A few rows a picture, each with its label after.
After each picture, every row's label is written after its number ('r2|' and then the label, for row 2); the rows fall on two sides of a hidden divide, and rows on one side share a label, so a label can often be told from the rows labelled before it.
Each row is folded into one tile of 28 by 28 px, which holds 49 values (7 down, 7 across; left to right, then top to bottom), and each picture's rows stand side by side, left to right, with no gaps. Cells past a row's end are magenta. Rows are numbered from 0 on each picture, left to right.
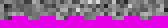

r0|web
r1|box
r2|box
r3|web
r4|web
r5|box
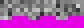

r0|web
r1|box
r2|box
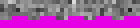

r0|box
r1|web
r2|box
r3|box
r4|web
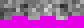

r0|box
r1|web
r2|web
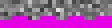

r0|box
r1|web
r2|web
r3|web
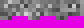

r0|box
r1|box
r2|box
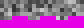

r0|box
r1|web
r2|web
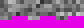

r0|box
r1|box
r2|web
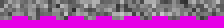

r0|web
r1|web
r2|box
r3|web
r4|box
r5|web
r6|box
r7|box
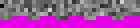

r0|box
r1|box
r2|box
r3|web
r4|web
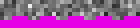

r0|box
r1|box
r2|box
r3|box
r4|box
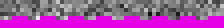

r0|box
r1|web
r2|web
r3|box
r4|web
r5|web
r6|box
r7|web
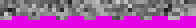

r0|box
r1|web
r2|box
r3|web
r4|web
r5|box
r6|web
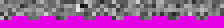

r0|web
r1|web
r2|box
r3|box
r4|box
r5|box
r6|web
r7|web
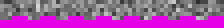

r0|box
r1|box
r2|box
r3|box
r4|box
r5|box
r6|box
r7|web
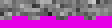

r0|box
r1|web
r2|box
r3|box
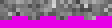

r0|box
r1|box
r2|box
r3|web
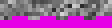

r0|web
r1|box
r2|box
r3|box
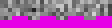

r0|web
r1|box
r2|web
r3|box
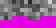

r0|box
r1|box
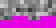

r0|web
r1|web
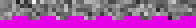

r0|web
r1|box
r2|box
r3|web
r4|web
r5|web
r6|box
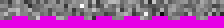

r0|web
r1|box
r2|web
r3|box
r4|web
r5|box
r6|web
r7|web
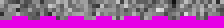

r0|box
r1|box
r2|box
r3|web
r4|web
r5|box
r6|web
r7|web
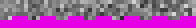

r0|web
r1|web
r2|web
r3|box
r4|box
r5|box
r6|box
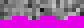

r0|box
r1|box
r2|web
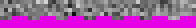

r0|box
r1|web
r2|box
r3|box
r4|box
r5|web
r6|web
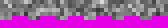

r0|box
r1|box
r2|box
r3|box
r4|box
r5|box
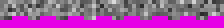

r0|web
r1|box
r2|web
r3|box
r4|box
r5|box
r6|web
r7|web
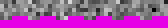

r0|box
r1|web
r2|web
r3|box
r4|box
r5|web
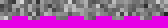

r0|box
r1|web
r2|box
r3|web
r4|web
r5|box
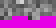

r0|box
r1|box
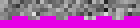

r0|web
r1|web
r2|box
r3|web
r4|web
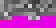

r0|box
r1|web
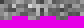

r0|web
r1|box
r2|box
